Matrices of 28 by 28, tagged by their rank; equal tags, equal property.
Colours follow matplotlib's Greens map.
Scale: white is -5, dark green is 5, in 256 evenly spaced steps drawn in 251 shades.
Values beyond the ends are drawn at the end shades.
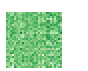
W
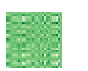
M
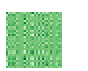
M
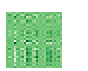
M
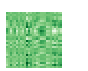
M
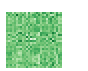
W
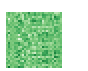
W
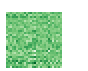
W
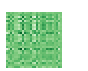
M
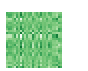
M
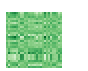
M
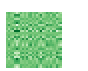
M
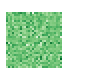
W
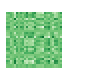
M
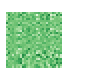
W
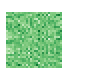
W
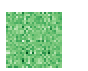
W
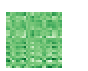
M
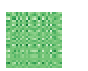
M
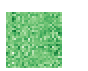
W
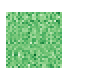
W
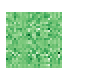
W
